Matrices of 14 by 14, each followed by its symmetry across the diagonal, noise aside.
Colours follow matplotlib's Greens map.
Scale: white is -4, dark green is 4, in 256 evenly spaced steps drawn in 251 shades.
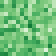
antisymmetric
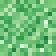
symmetric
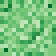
symmetric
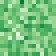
neither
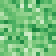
antisymmetric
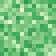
symmetric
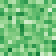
antisymmetric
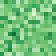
antisymmetric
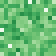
symmetric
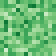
neither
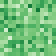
antisymmetric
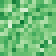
symmetric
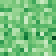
neither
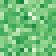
neither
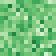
neither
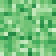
antisymmetric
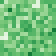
symmetric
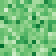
neither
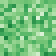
neither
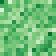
symmetric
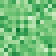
antisymmetric
